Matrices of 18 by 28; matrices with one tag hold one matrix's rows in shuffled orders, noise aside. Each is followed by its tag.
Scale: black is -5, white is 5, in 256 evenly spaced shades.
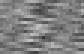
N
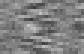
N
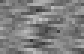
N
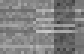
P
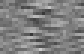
N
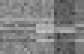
P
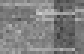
P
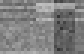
P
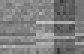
P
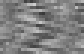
N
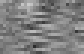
N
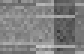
P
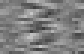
N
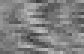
N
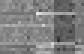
P
